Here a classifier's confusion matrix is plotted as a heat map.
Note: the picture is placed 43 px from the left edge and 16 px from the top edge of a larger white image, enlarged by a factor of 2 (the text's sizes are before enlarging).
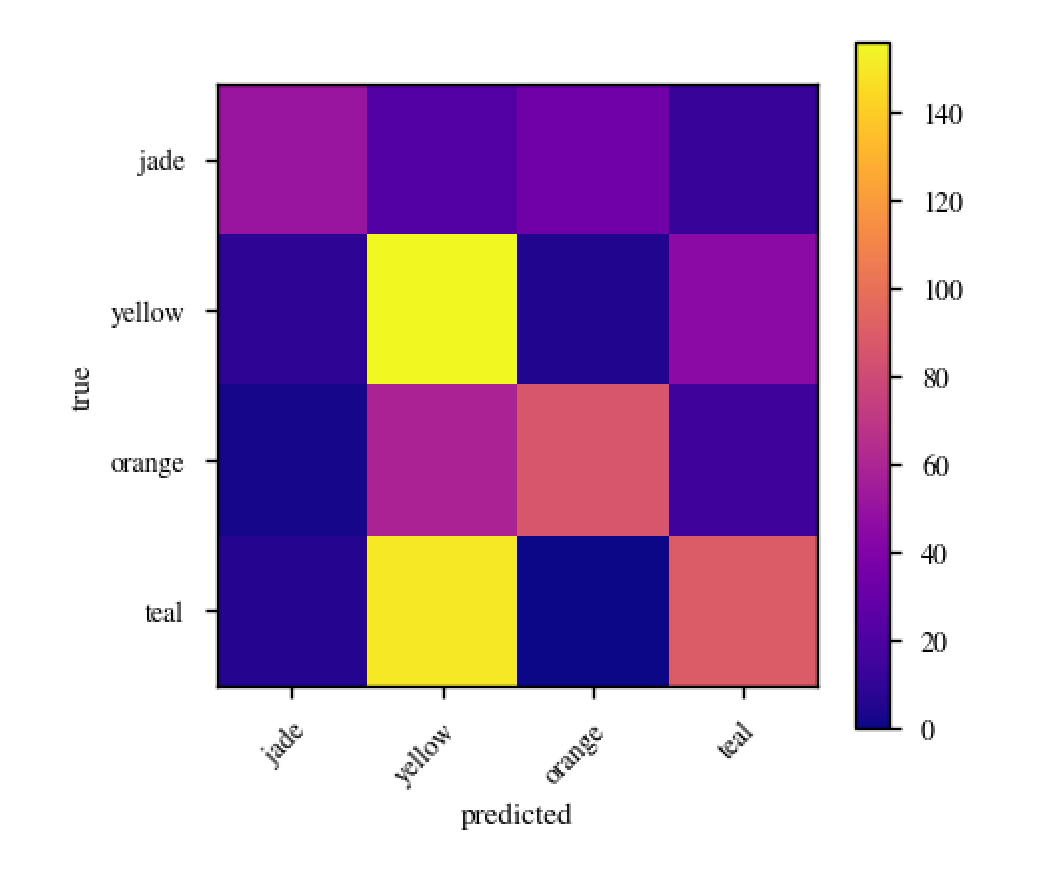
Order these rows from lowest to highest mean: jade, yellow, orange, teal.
jade, orange, yellow, teal
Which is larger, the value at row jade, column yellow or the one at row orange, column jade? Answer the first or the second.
the first
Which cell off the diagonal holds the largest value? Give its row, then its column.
teal, yellow
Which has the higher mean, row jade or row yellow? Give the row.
yellow
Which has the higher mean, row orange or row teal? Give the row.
teal
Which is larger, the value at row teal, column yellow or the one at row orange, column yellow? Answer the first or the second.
the first
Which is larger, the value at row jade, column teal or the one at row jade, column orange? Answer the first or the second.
the second
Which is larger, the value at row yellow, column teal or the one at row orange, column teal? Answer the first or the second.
the first
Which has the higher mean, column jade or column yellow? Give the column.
yellow
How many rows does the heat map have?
4
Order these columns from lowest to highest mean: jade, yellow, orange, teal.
jade, orange, teal, yellow
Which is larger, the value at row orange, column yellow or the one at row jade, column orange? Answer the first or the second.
the first
